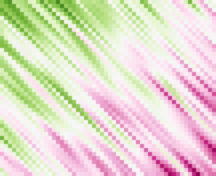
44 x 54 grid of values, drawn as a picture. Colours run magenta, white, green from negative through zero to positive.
Grain: diagonal, down to the right. Slope: up to the top left. Ninth with the highest average: top left. Mirror symmetry: none.
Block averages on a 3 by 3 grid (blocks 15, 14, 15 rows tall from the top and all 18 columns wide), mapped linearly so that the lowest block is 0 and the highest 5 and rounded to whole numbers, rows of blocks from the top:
5 4 2
4 2 1
2 1 0
